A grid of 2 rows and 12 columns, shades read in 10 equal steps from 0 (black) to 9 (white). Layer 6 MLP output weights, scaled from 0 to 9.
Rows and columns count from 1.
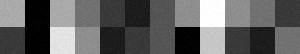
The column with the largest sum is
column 9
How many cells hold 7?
1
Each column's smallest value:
2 0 6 4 1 1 3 0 7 2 1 2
